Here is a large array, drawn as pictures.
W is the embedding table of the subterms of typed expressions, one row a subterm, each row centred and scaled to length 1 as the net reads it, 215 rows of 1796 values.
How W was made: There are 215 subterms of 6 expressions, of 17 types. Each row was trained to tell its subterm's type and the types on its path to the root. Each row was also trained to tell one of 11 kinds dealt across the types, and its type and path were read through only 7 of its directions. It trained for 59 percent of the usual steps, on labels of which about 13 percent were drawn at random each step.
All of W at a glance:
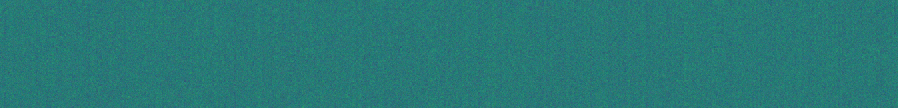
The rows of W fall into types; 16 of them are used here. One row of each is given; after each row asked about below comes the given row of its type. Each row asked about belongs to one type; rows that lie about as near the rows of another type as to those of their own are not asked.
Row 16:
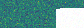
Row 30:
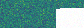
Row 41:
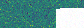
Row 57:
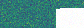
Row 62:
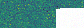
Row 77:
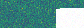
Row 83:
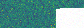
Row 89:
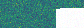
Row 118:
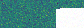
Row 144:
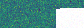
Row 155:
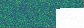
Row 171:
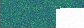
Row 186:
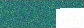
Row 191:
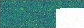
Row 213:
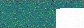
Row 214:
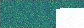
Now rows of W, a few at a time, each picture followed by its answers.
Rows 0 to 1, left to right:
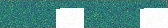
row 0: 214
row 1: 118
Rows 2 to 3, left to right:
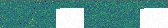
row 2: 77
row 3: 89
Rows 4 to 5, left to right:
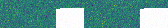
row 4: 89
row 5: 57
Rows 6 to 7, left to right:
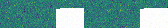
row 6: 89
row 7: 41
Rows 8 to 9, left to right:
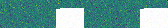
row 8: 62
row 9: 41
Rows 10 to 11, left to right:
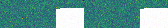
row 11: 171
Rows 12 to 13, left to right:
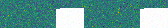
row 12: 213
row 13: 213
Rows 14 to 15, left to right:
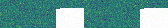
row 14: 214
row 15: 62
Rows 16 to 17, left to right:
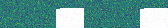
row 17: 118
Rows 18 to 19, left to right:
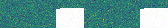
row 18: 62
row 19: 57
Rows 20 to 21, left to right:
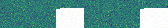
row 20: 83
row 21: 16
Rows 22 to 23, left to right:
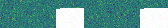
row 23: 89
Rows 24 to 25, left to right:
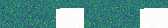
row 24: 171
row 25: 171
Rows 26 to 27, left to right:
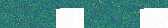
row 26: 155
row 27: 155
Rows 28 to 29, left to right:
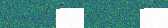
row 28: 186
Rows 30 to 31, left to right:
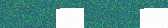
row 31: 41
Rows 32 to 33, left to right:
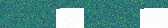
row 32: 89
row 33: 62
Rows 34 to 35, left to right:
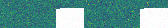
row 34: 213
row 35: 186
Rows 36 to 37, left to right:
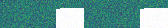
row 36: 30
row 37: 89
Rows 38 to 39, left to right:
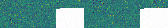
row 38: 118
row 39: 213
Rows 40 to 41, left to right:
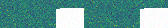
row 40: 16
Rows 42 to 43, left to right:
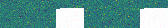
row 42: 57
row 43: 77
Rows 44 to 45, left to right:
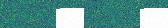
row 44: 30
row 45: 16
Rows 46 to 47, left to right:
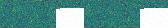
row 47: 62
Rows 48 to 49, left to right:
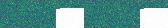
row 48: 83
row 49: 213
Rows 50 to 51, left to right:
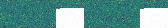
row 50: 118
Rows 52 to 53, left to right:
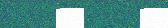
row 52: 16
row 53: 213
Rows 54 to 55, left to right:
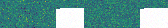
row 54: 118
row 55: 89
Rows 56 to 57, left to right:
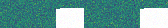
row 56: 118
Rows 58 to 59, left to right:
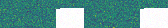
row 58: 16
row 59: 30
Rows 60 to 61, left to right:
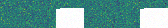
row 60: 186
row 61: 214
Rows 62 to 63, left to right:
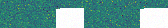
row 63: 16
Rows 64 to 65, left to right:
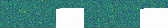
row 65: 16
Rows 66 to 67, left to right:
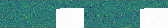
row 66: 16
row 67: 191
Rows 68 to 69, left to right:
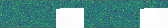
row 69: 171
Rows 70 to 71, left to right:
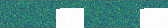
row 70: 30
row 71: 62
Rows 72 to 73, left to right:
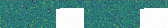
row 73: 62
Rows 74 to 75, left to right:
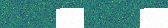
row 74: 213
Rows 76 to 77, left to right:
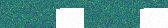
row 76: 30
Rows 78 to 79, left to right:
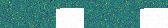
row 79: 57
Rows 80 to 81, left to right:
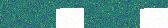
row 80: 83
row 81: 191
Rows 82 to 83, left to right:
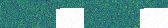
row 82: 57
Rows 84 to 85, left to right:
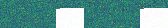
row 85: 144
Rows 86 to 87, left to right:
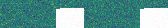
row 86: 83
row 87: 171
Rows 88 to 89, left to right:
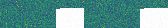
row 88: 214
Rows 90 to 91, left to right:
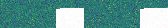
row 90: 77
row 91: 214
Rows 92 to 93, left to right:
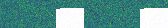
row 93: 77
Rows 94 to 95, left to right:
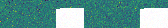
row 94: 213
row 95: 186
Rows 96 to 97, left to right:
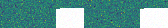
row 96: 89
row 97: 118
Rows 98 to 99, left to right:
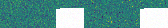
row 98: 171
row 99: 118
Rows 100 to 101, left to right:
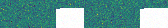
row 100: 118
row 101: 214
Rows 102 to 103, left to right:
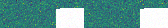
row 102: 57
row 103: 57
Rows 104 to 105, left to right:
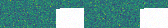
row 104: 155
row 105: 191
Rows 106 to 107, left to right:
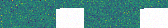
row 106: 155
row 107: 41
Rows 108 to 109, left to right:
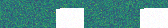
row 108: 41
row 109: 57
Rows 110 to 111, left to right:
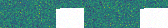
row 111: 16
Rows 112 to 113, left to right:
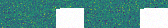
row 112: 89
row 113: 191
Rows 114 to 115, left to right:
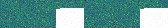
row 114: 77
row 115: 83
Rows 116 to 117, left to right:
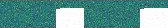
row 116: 30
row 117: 57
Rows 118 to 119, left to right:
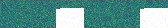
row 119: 191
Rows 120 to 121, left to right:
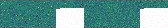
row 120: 77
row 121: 213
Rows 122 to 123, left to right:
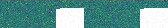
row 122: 155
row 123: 155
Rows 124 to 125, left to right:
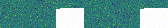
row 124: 83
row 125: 191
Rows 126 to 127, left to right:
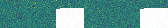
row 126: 16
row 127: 213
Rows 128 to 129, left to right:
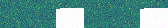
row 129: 186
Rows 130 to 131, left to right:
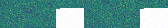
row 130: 89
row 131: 77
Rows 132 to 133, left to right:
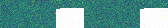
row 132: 16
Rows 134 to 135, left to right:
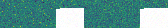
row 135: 77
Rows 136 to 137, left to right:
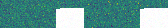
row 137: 186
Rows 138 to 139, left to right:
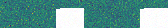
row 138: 144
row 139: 41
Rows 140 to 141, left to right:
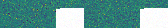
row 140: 83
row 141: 191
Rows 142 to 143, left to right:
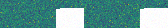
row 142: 213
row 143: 83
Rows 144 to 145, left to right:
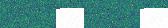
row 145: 89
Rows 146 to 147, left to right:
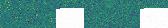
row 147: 30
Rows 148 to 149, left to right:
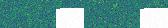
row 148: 191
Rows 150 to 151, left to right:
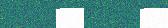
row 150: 155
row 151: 16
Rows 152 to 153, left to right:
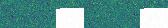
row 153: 89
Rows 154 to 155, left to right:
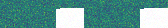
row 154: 191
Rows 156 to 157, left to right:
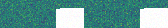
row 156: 30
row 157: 41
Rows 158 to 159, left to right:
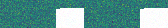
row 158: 171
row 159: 16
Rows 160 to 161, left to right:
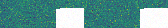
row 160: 89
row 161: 171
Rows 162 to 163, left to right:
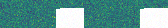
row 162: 171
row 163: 171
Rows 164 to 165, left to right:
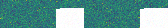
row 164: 155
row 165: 213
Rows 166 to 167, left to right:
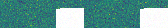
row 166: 77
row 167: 30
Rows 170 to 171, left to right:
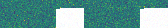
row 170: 171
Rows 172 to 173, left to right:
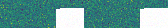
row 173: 77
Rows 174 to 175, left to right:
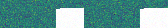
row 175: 155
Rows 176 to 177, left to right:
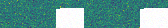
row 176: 171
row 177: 213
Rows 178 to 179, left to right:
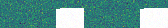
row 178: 77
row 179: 155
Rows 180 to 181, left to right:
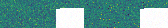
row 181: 57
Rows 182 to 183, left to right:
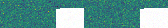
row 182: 62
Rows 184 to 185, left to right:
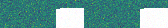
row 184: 57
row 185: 186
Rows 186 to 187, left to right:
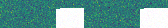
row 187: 118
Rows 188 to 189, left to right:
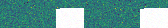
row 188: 155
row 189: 57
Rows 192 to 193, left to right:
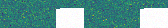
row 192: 144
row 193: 57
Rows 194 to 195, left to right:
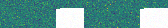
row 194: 213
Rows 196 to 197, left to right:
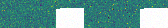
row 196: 186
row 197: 41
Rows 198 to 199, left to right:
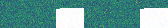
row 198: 30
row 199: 214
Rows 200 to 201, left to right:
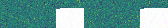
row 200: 144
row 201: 186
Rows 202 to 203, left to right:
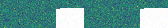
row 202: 57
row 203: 191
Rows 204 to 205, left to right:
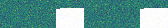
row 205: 41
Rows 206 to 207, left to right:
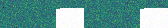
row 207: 191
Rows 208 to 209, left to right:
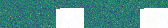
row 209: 89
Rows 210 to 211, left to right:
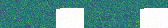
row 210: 16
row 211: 171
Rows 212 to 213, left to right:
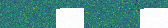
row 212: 118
